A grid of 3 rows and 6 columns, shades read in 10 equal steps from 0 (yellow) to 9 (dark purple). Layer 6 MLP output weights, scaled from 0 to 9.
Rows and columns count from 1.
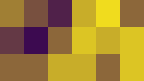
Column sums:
16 20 15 5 7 7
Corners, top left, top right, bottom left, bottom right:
4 5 5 1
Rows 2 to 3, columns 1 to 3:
7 9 5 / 5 5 2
